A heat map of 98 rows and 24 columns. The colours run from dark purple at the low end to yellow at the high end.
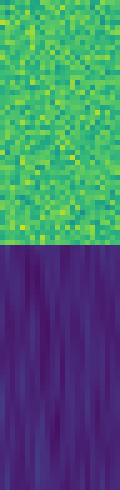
It is made of 2 by 1 panels. Panel 1,1: high, fine-grained. Panel 2,1: very low, streaked downward, faint in contrast.
